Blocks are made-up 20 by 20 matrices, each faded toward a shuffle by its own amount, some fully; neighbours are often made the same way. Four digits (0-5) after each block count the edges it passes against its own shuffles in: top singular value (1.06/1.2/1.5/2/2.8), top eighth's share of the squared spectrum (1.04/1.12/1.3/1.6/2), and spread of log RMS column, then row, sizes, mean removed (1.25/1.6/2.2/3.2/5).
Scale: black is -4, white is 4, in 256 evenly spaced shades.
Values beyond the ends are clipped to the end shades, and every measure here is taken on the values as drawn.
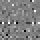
3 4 0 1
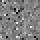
1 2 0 0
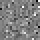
1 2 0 0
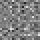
3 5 1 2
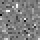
0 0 0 0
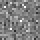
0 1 1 0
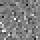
0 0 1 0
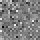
1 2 0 1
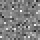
0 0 0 0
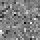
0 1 0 1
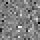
0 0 0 0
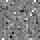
0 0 0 0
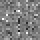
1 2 1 0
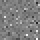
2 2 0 0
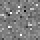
0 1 0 0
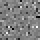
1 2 0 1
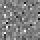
1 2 1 0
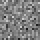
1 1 0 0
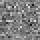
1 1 0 1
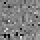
2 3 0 1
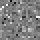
2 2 0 0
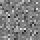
0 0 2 0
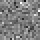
0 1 0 0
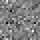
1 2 0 1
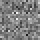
2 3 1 1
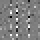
3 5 2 0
